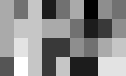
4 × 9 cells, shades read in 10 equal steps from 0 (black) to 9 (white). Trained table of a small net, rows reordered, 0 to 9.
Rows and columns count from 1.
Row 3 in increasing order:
2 2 4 5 6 6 7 7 8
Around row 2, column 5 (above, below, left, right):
4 2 6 4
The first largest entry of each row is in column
3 2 2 2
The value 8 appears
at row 3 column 2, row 4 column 8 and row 4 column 9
